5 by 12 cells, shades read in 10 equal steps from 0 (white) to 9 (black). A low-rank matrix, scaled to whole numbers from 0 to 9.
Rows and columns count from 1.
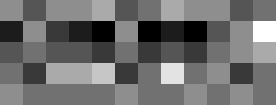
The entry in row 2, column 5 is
9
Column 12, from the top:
5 0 3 5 5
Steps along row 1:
up down same down up down down up same up down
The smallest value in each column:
4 4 3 3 2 4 5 1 4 4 4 0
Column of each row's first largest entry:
2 5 5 2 2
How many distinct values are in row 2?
6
